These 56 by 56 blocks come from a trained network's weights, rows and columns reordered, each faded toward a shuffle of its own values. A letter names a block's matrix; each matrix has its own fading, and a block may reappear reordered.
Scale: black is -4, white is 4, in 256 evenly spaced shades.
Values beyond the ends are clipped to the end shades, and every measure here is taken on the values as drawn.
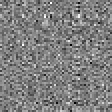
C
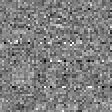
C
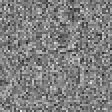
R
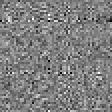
C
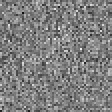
R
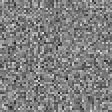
R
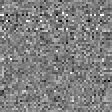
C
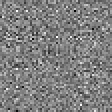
C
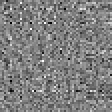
C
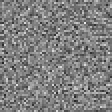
R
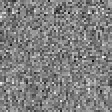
R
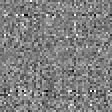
C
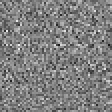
R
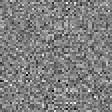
C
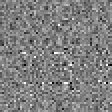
C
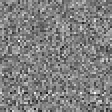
R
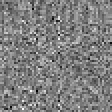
C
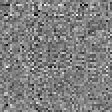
C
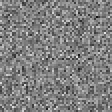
R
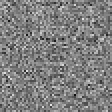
R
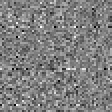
C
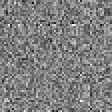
C
